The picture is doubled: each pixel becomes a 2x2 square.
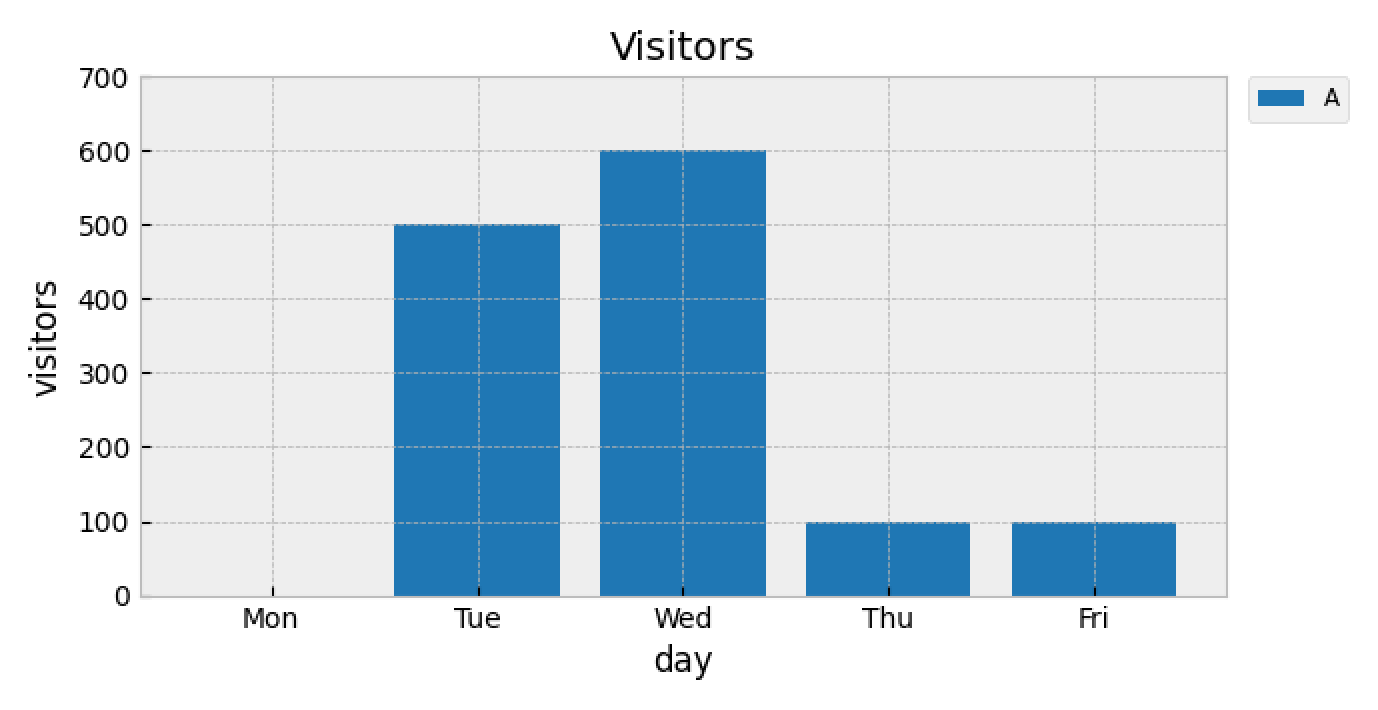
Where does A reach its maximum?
Wed
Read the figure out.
Title: Visitors
x-axis: day, ticks Mon Tue Wed Thu Fri
y-axis: visitors, ticks 0 100 200 300 400 500 600 700
Legend: A
Values:
A: 0 500 600 100 100
